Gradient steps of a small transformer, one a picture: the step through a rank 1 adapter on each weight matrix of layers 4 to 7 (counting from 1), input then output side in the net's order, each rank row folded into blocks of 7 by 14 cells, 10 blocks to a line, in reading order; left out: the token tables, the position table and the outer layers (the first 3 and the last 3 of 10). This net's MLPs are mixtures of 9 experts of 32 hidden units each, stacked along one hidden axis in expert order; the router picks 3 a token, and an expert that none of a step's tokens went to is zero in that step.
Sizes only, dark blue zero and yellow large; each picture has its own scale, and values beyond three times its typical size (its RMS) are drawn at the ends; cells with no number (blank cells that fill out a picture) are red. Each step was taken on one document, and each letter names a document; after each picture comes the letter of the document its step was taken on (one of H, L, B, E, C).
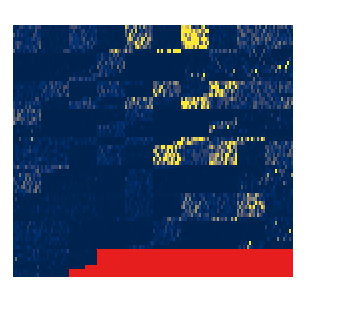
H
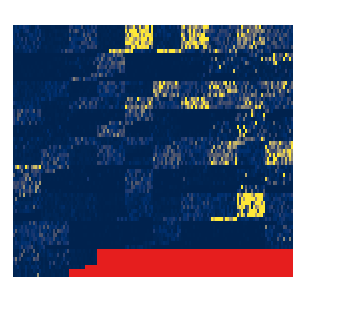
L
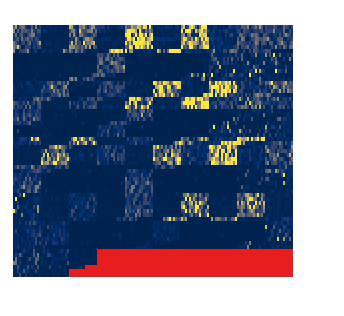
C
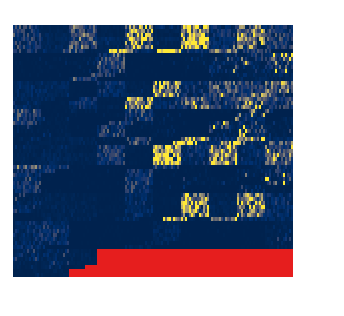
L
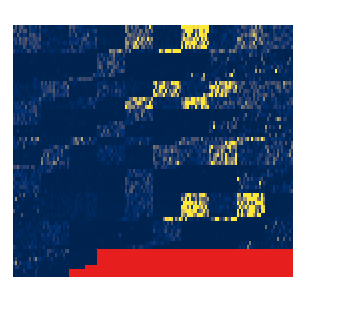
C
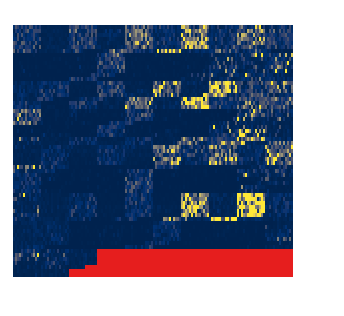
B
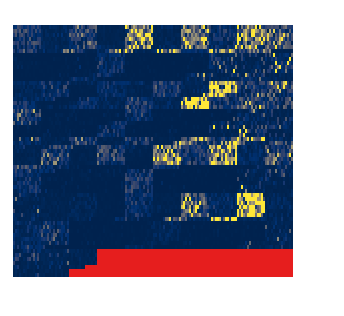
C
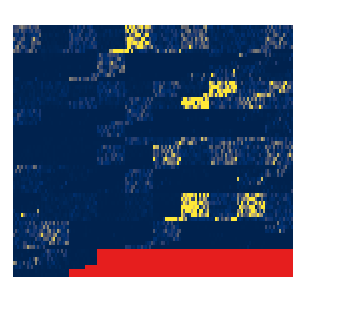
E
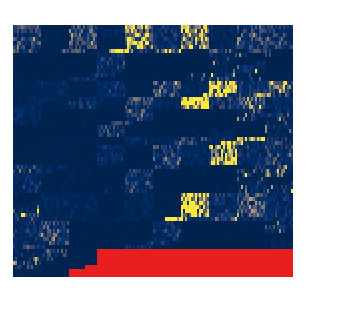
E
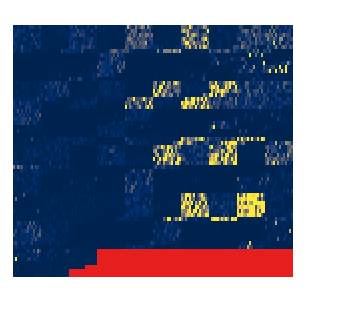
H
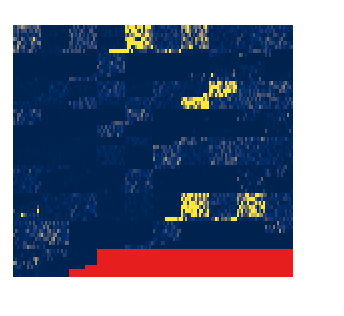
E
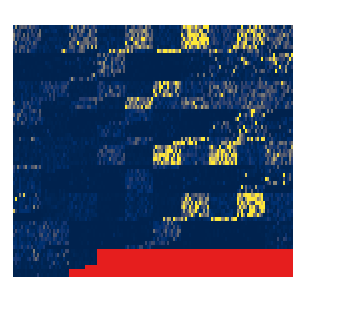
L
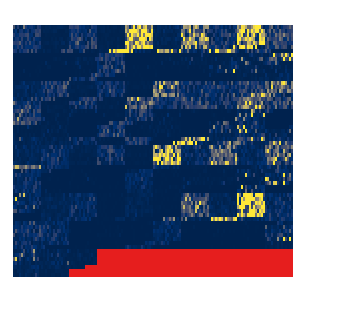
L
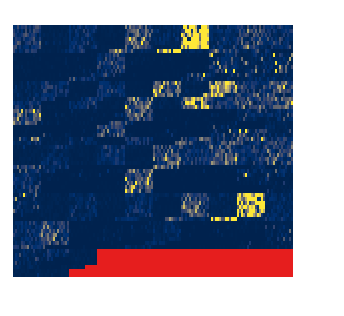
B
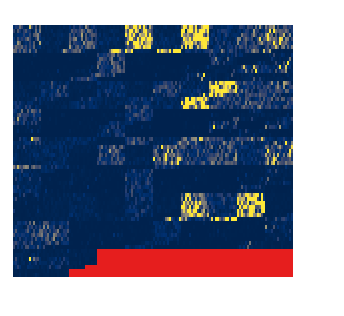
H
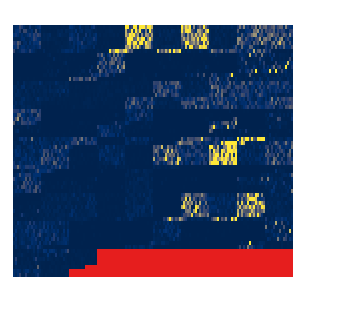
H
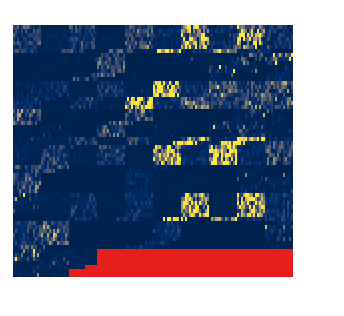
L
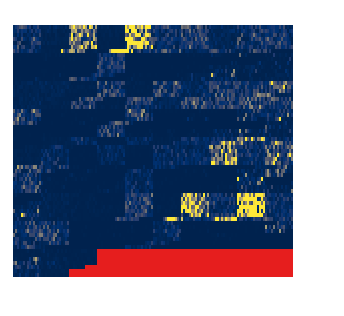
E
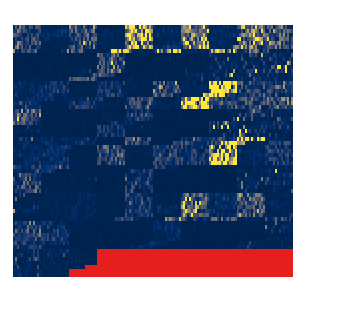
H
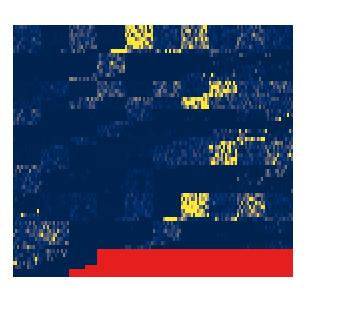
E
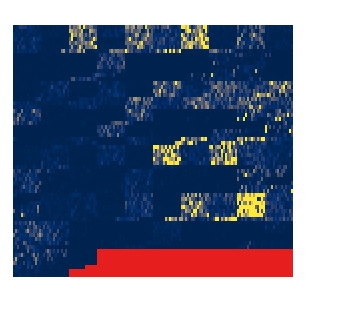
E
